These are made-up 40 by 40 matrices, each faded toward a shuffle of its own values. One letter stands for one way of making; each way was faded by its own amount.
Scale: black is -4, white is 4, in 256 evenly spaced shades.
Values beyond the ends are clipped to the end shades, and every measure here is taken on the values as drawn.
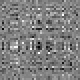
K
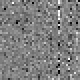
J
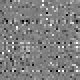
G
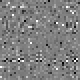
G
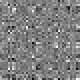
K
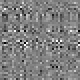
K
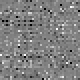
G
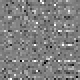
G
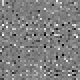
G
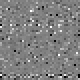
G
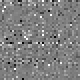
G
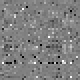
G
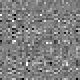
K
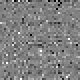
G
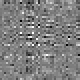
K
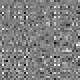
K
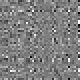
K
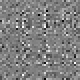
K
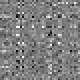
K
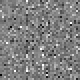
J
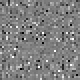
G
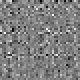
K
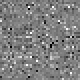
G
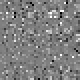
G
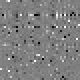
G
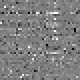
G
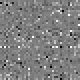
G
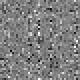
J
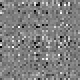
K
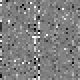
J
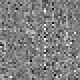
J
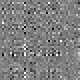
K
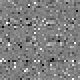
G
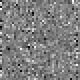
J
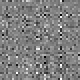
K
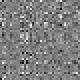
K
